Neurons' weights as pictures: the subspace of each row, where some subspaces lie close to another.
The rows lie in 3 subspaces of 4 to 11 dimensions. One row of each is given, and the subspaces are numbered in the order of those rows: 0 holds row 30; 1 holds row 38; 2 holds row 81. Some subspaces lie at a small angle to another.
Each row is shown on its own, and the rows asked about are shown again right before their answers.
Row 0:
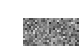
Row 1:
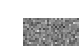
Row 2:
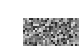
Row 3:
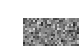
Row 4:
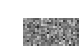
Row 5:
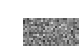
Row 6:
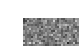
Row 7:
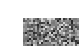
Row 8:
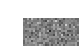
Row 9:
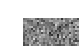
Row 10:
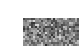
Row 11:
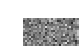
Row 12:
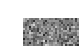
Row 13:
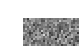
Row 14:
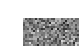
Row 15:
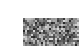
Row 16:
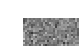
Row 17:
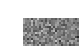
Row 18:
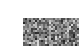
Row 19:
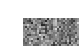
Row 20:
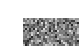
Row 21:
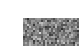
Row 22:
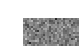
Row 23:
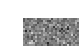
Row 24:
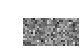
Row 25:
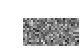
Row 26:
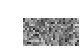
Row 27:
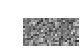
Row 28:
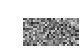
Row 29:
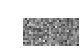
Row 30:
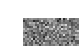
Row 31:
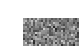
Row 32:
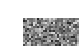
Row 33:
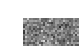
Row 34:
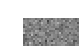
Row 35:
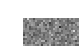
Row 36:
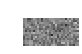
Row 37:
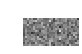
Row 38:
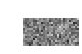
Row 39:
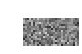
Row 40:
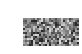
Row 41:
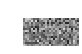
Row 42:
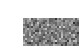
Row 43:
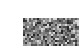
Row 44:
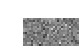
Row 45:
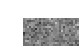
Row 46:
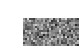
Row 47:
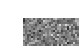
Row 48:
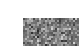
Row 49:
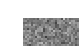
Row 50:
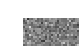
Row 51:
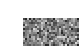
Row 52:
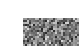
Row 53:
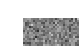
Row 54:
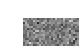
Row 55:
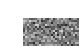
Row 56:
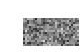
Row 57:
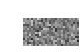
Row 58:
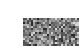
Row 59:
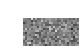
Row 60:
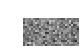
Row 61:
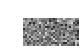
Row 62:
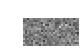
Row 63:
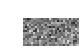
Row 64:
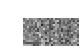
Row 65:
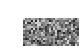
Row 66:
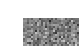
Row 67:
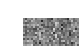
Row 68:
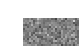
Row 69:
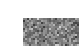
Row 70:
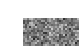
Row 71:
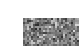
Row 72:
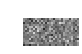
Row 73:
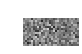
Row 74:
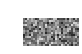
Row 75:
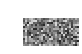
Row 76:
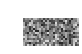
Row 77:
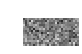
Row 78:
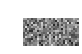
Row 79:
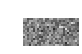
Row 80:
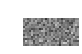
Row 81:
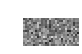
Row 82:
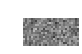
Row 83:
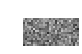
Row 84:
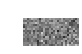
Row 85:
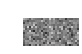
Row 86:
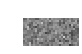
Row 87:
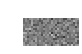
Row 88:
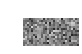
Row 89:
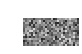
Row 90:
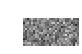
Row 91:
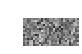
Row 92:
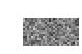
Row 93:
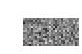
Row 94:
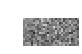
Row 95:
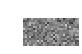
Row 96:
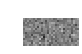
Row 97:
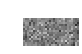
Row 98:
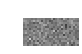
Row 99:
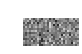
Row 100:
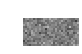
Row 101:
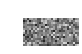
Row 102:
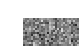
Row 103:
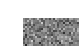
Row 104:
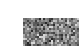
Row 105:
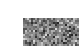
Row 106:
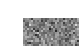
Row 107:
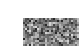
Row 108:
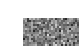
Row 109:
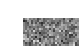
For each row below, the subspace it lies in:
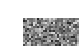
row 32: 1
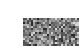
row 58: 0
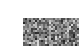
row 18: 2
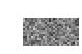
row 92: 1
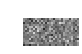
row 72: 2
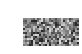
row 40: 0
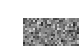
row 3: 2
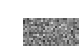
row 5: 1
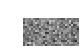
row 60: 2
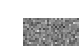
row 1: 0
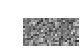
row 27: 0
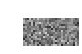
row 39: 0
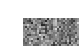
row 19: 2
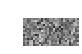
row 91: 0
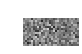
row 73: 0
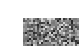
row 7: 2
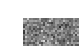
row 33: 1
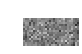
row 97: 0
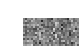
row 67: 2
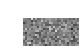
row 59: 0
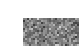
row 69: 1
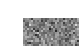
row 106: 0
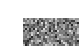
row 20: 2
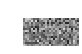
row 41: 2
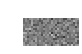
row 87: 1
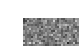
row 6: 1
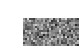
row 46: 1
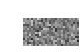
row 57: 0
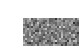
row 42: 0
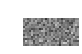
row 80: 0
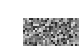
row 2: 1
